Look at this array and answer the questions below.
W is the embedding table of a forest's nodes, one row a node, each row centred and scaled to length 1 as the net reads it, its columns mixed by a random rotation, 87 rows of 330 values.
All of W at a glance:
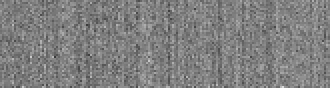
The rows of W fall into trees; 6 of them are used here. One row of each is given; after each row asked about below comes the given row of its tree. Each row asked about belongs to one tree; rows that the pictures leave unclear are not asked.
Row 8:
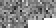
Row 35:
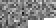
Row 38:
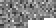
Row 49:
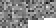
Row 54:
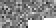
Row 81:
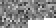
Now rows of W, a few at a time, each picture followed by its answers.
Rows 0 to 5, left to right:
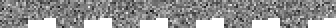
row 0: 49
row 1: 81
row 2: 8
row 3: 81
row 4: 38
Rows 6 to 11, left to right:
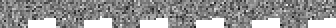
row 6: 49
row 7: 81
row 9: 54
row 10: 8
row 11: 38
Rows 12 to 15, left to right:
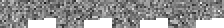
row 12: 49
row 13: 81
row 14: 38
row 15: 81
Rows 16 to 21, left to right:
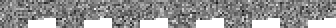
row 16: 49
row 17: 81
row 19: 81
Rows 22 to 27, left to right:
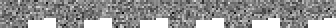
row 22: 54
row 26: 8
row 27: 8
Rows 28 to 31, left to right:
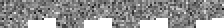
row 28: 8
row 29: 81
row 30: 8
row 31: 35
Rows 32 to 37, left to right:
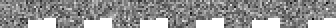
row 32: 49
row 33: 35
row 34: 49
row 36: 38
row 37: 54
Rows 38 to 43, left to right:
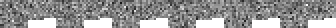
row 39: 54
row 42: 49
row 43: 8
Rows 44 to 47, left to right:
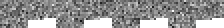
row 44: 81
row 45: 49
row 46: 49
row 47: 8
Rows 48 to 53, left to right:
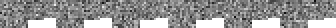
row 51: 49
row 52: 49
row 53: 8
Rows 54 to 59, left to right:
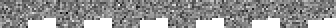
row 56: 38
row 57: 38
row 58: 81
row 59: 8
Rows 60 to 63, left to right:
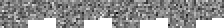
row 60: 8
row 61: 81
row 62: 8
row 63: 38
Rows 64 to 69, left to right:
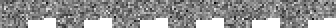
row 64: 54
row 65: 81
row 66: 54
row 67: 54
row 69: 54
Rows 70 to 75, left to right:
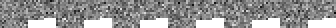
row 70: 49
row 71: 81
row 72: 54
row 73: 54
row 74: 8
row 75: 81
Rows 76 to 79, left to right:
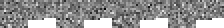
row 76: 8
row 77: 8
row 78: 81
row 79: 38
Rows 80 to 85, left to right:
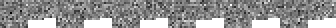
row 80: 8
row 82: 81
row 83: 8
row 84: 38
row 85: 81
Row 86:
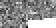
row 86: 54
